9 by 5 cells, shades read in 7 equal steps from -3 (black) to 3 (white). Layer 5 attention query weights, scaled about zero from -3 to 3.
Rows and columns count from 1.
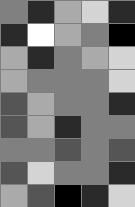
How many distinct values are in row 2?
5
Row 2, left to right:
-2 3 1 0 -3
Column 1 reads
0 -2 1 1 -1 -1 0 -1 1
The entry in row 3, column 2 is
-2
